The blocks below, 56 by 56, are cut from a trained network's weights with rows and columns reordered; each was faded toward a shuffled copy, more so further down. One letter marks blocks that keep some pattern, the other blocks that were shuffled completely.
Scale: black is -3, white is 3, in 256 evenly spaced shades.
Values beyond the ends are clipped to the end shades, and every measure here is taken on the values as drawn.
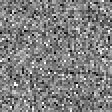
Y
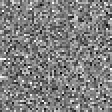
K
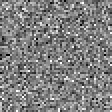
K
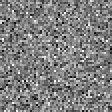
Y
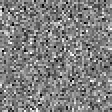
Y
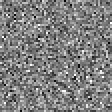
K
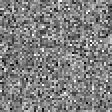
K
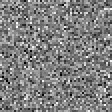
Y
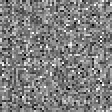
K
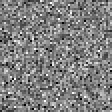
Y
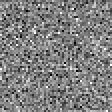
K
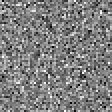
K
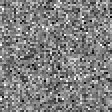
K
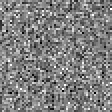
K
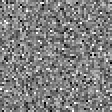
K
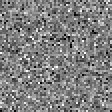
Y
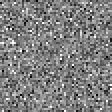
Y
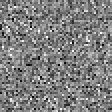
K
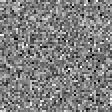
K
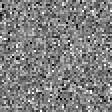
Y
